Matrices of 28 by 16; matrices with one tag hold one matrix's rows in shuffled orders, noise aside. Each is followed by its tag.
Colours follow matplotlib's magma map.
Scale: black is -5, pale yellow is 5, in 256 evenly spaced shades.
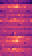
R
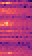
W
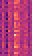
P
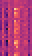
P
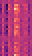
P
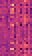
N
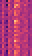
P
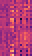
N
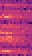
W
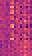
N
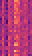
P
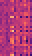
N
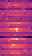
R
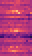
R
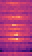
R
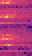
W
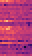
W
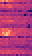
W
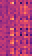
N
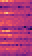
W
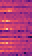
W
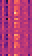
P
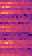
W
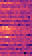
W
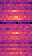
R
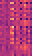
N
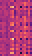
N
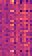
N
